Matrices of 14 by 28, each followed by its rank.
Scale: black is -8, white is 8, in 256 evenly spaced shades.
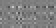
two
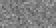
full rank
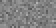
full rank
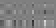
one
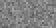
full rank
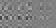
two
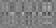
two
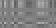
one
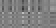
one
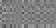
two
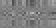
two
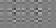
one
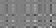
one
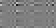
one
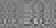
two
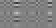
one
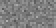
full rank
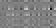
two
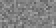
full rank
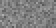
full rank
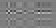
one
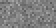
full rank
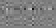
two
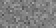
full rank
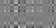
one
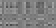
two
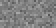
full rank
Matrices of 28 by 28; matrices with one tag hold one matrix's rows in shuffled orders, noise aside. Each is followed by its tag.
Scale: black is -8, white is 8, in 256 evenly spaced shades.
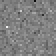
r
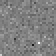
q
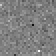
q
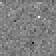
q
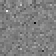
r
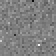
q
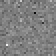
r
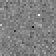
q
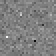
r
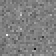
r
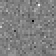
q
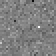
q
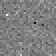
r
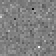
q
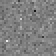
r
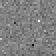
q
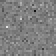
r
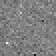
r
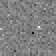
q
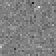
q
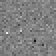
r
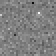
q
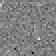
q
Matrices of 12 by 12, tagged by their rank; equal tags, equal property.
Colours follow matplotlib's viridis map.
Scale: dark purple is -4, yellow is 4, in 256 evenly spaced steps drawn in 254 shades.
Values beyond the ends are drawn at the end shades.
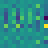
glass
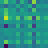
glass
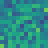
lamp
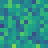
lamp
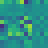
glass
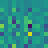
glass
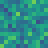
lamp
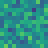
lamp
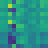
glass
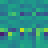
glass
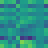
glass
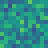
lamp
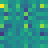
glass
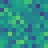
lamp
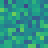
lamp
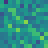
lamp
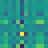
glass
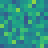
lamp
